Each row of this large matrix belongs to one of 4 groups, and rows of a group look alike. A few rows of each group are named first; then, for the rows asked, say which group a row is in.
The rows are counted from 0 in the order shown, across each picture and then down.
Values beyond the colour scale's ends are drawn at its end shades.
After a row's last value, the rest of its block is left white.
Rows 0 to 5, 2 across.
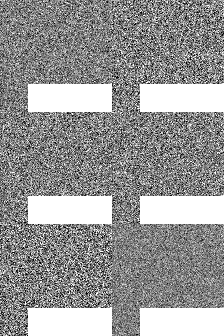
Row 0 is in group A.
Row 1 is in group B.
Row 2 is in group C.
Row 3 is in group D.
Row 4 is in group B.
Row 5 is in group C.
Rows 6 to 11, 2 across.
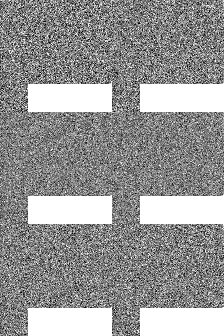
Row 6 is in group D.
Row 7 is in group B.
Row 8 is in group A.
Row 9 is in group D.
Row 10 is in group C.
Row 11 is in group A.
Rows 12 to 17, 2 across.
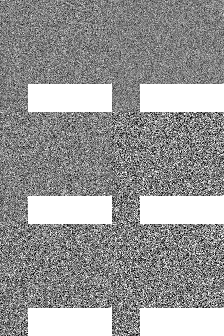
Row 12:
A
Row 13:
B
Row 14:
C
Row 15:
C
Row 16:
D
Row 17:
C
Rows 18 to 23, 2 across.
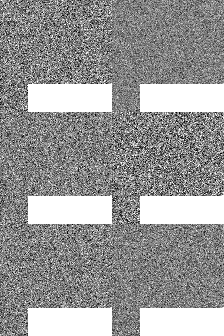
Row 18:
C
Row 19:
C
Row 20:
B
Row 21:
D
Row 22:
C
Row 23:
A
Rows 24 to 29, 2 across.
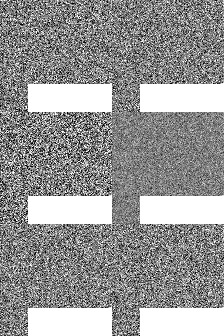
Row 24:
A
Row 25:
D
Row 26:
D
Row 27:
D
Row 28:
D
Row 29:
B
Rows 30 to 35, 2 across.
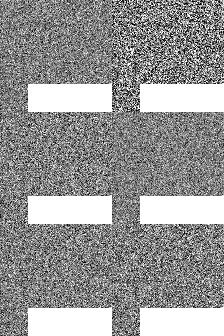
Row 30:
D
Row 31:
A
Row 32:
B
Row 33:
B
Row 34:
D
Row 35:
D
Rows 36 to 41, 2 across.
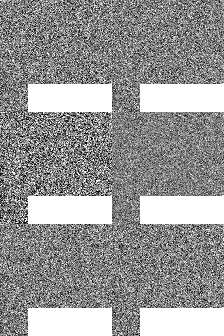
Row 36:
D
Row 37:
A
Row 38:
A
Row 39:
A
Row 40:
C
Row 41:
B
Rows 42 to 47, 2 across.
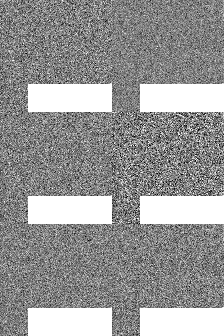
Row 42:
D
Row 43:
B
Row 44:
C
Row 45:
A
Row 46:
C
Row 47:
B
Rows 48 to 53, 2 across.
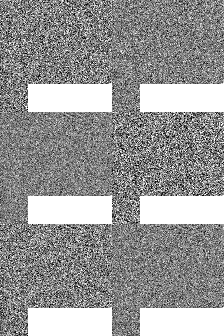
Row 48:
D
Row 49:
D
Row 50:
A
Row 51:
C
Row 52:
A
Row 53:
A
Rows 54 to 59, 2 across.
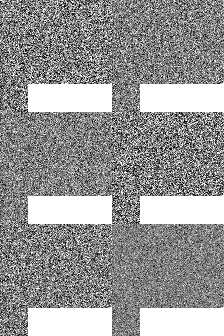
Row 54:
C
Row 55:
D
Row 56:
B
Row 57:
D
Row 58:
D
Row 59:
D
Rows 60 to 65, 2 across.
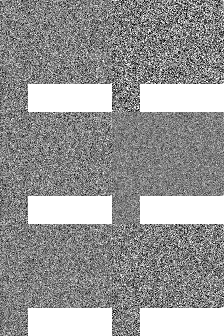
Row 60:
B
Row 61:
A
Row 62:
B
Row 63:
D
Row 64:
B
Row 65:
D
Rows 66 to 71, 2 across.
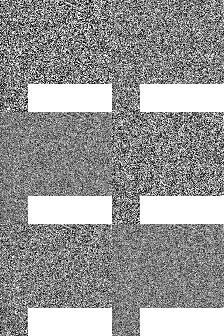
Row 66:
A
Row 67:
C
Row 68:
A
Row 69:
B
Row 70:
A
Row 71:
A
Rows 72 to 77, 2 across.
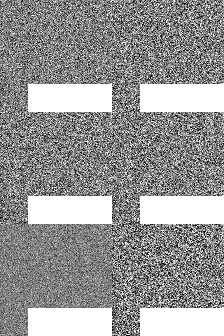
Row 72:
B
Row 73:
D
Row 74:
A
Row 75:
A
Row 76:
C
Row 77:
A
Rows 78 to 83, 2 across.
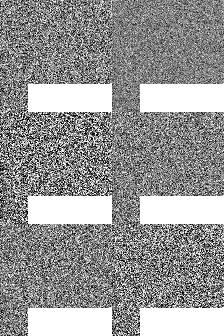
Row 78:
B
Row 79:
A
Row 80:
A
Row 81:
C
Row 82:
D
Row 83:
C
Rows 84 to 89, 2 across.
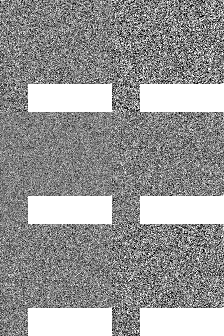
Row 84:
A
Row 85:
C
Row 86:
C
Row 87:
D
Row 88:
D
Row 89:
A
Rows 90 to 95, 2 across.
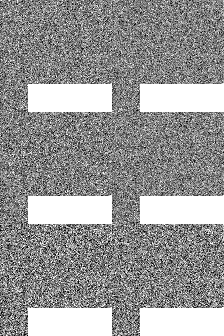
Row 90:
C
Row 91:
B
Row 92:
D
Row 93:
C
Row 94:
B
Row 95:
B
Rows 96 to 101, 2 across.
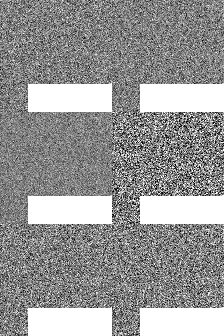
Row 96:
D
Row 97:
B
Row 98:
B
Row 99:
C
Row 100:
C
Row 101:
B
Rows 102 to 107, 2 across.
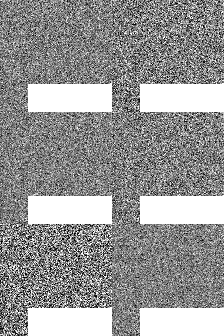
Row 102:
D
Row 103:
A
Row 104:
A
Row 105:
A
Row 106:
C
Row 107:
C
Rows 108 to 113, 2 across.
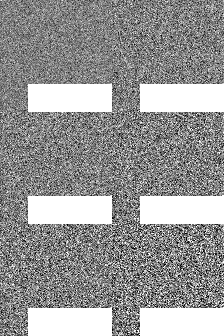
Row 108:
C
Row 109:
B
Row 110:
C
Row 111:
A
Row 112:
D
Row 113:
A
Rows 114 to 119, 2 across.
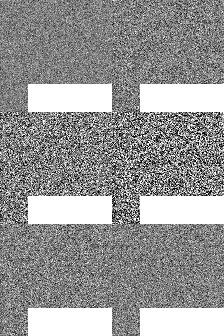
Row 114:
D
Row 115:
A
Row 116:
C
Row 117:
A
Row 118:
C
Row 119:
C
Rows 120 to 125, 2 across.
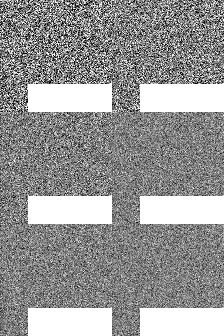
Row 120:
D
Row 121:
C
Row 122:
D
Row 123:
C
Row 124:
A
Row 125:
B
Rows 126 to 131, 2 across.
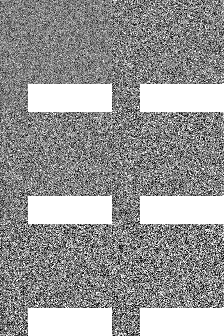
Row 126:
B
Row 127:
A
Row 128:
B
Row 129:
A
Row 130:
A
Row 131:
B
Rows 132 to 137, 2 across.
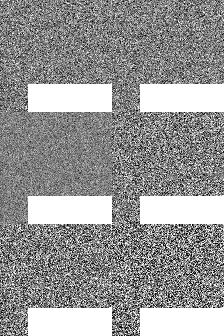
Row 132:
A
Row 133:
C
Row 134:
C
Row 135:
C
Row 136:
D
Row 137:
D
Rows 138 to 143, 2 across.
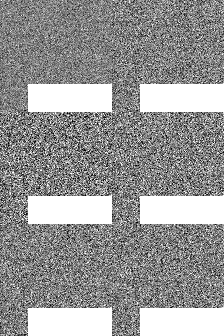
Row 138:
C
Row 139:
C
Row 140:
D
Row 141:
C
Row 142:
C
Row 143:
D
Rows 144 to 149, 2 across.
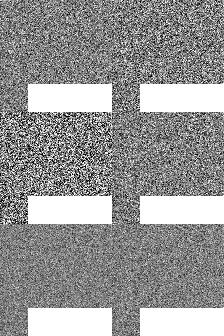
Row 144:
D
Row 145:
D
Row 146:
B
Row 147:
A
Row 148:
A
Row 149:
A
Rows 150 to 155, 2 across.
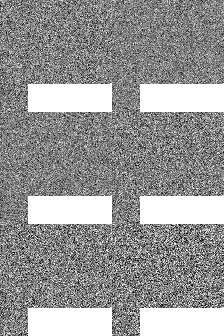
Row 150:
B
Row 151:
C
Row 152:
A
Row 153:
C
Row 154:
B
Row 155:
C
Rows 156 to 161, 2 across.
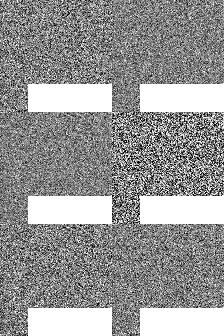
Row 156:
C
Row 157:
D
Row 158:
A
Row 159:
B
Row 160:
A
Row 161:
C
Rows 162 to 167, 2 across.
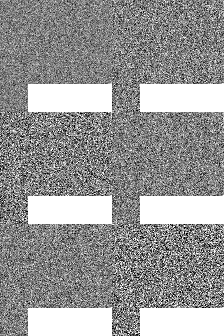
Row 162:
D
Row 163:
B
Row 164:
A
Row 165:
B
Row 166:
C
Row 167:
C
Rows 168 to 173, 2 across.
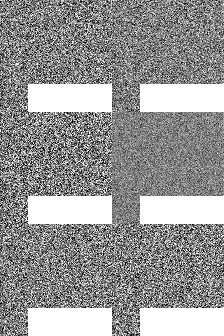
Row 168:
A
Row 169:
A
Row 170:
D
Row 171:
B
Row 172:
C
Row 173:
C
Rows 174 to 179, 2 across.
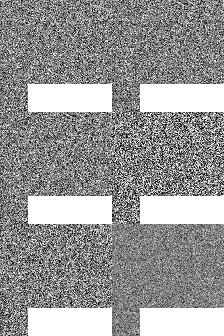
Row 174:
B
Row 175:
A
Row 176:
A
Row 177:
C
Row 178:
B
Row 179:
C
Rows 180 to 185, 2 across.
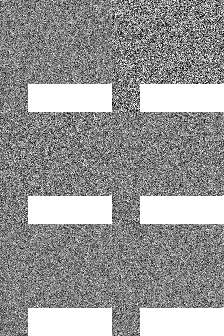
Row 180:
B
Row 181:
C
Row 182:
D
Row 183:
A
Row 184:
A
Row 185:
B
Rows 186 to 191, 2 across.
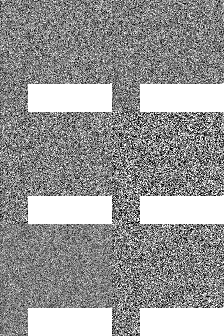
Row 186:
B
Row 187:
A
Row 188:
C
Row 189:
A
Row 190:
C
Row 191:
C
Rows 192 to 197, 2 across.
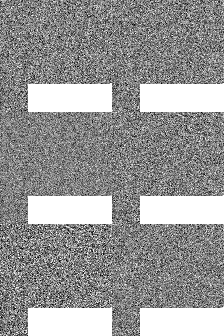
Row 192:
B
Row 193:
A
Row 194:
B
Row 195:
A
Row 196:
A
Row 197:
D
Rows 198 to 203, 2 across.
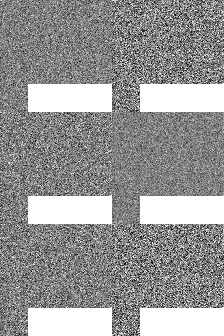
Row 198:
C
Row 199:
C
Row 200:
D
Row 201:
B
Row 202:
A
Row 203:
B
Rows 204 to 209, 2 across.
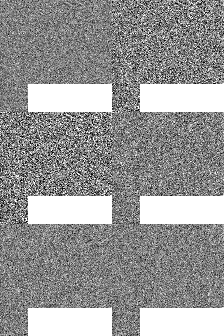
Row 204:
A
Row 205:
A
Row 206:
A
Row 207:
D
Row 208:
C
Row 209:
B
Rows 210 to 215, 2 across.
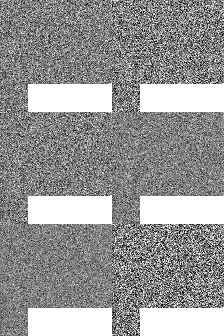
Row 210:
D
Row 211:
B
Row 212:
A
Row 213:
A
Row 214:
D
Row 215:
C
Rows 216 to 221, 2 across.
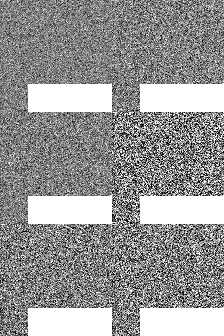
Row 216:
C
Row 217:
B
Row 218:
D
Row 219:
C
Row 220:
A
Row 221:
C
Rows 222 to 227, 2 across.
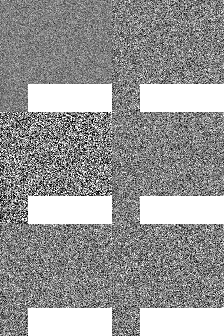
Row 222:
A
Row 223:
C
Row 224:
A
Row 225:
C
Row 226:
B
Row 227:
D
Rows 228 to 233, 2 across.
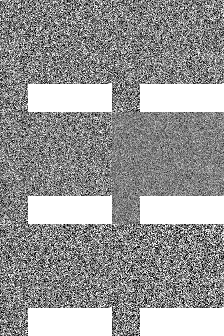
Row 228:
D
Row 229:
B
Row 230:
B
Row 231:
C
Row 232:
D
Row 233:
B
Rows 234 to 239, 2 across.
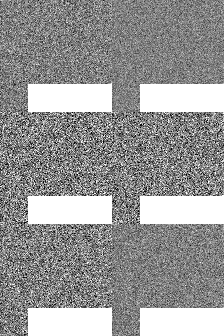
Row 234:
D
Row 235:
C
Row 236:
C
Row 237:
B
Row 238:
C
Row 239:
A
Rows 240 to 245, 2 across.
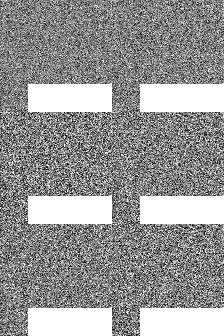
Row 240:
B
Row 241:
B
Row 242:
D
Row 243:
A
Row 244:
D
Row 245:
A
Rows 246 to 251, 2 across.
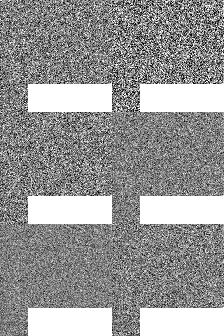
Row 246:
D
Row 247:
B
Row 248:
C
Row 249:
D
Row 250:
A
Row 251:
A
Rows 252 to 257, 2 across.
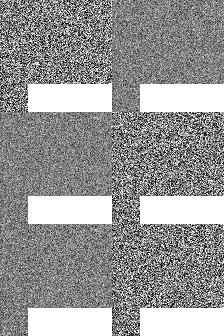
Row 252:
D
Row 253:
C
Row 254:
B
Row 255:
A
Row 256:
B
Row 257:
A
